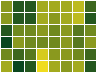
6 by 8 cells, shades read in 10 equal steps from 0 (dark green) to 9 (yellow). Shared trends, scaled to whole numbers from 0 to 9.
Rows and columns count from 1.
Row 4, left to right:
0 5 4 4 4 5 3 5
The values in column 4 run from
4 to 9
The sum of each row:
34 32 30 30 33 34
